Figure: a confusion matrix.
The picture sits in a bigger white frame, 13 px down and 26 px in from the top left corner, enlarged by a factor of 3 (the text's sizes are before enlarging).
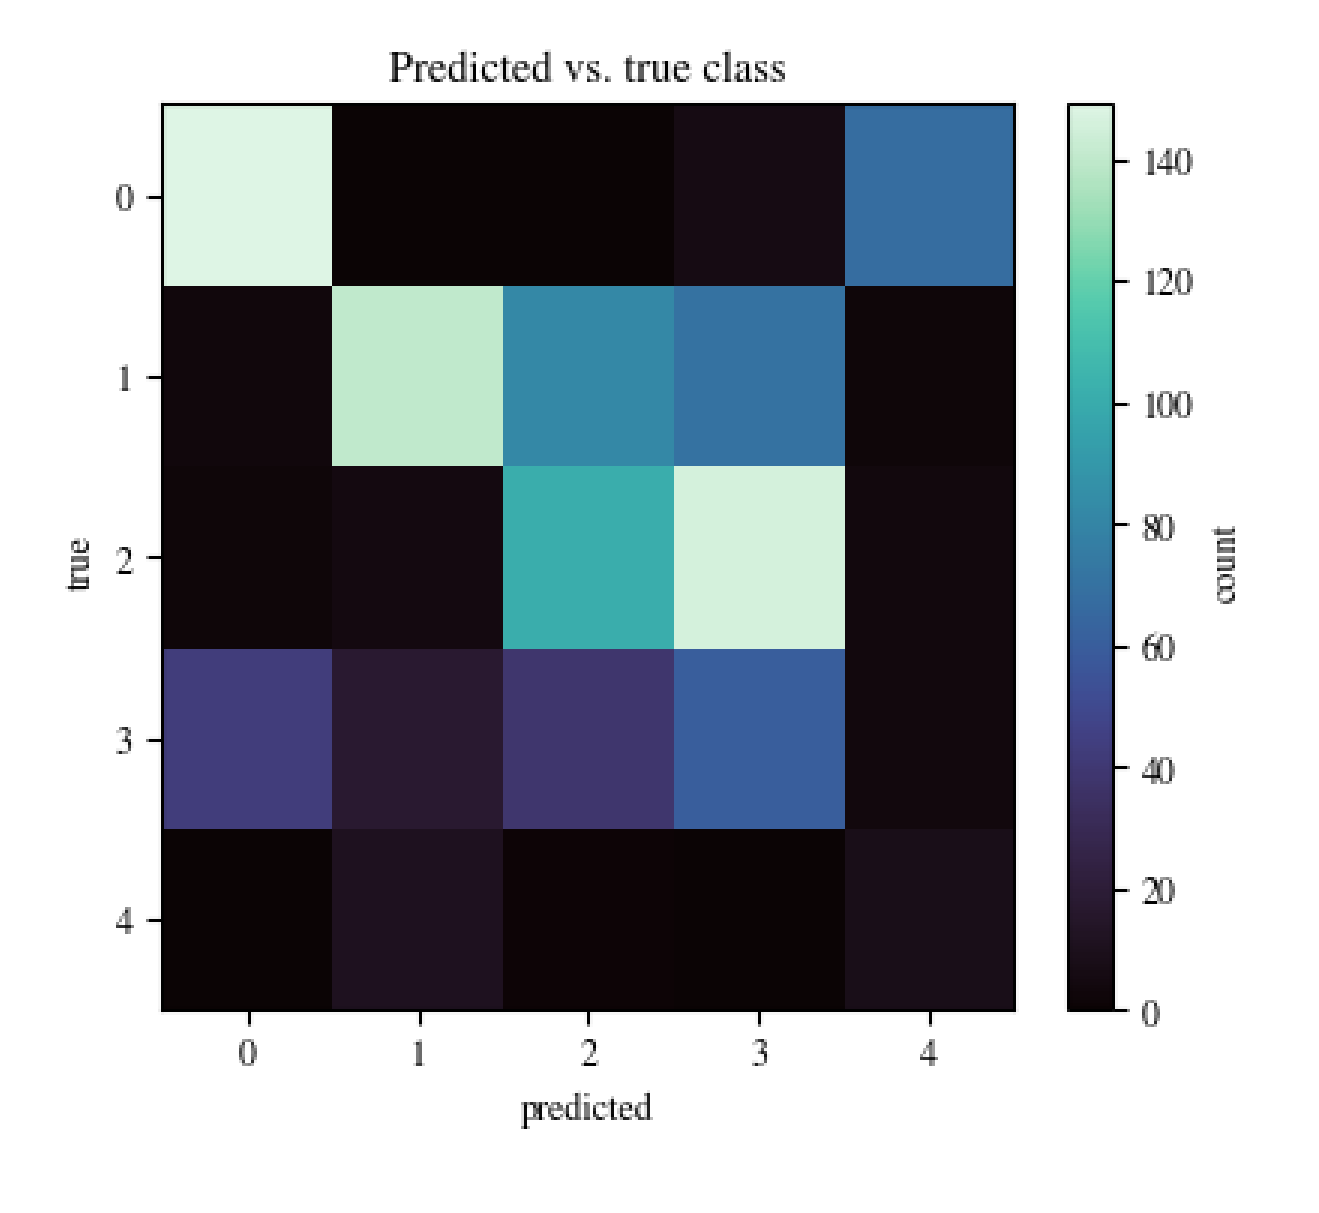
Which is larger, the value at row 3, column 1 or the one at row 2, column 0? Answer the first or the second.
the first
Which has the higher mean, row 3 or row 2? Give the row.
2
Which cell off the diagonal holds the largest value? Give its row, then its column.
2, 3
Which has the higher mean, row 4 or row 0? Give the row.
0
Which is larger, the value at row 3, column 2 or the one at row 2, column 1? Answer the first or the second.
the first
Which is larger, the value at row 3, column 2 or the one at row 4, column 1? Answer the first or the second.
the first
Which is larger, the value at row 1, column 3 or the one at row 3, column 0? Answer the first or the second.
the first
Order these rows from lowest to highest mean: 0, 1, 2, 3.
3, 0, 2, 1
